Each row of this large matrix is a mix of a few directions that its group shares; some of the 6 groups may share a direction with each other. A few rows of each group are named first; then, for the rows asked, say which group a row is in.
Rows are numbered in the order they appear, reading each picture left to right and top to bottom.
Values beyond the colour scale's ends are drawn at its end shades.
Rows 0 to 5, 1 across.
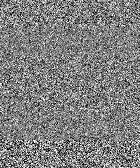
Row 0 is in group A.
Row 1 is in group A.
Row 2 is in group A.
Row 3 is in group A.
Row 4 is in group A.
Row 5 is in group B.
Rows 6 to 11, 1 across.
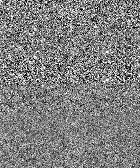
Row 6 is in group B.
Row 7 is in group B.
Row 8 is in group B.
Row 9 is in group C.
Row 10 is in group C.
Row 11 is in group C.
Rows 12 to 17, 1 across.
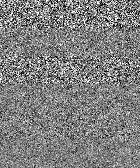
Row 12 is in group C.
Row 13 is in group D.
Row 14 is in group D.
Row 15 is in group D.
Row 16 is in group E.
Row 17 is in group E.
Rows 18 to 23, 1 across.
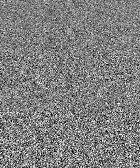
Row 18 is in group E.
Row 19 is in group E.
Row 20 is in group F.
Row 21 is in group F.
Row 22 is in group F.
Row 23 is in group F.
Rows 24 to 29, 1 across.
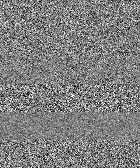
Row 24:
F
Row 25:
E
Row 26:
D
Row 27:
A
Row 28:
E
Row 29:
A
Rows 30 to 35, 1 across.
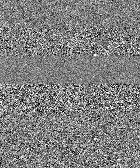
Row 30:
C
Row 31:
B
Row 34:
B
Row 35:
D
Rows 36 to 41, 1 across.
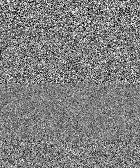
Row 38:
A
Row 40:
F
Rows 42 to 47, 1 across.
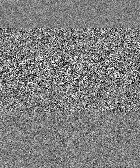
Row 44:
C
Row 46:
B
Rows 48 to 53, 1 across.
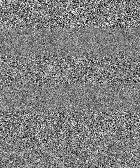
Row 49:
F
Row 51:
F
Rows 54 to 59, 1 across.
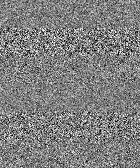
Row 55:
A
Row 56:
E
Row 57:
E
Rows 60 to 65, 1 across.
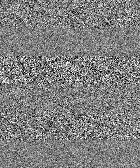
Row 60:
B
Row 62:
C
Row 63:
A
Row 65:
E
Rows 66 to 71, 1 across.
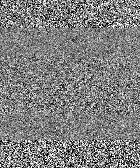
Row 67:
E
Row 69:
E
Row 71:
A
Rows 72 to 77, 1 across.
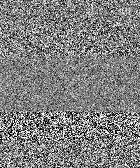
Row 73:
E
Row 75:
E
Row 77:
A
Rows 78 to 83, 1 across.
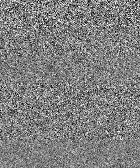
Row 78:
A
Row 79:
A
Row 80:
E
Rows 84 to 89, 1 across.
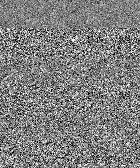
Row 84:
C
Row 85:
E
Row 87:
E
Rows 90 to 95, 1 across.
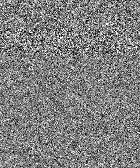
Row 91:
B
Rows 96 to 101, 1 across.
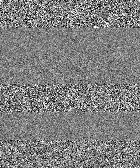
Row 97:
D
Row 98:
A
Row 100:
F
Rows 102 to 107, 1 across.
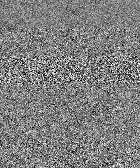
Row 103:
C
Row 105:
E
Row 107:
E
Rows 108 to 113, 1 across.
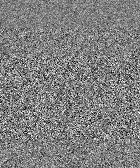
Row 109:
C
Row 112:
B
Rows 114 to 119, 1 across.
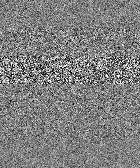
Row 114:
E
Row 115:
C
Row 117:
A
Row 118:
B
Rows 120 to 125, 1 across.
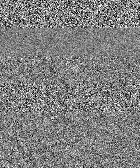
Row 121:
E
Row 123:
B
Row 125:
F
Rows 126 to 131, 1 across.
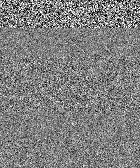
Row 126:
C
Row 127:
B
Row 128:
F
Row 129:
A
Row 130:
F
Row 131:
F
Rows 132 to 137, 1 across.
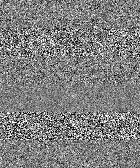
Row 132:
B
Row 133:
F
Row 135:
F
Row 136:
E
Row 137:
D
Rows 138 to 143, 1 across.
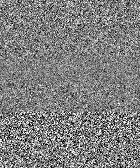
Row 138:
A
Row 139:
A
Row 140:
B
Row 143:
E
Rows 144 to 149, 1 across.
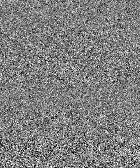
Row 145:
E
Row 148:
C
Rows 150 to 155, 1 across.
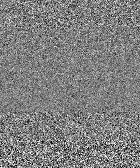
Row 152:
A
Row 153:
D
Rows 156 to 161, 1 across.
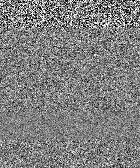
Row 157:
B
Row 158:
D
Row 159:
B
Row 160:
A
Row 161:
A
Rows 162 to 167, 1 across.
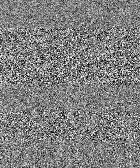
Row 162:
E
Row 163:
C
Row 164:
C
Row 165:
F
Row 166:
E
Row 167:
F
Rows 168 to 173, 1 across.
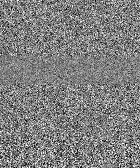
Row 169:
C
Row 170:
A
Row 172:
F
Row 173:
F
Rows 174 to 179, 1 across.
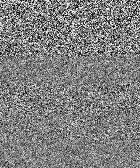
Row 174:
B
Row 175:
A
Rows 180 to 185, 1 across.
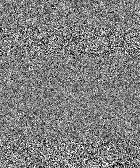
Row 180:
C
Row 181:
A
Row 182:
A
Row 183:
C
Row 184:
B
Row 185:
E
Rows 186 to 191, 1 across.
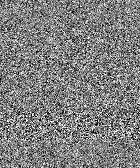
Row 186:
D
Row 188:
D
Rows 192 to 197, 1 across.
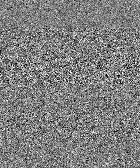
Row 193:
D
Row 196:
B
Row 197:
B
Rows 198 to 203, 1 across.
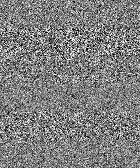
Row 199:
E
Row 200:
B
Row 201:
F
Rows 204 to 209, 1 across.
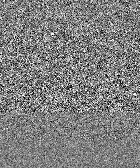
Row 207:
D
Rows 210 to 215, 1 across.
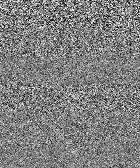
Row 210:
E
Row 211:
F
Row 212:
C
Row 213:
C
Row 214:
A
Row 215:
F
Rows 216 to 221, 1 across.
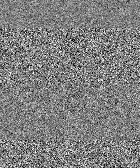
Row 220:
A
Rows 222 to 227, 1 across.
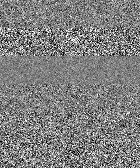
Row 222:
F
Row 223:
F
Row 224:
C
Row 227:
C
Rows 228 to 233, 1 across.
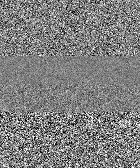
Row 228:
C
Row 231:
C
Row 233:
C
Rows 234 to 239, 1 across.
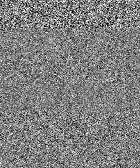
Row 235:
E
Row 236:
B
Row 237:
F
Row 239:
D
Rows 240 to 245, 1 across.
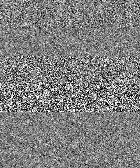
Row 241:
A
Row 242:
E
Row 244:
A
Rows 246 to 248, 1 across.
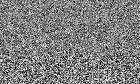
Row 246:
A
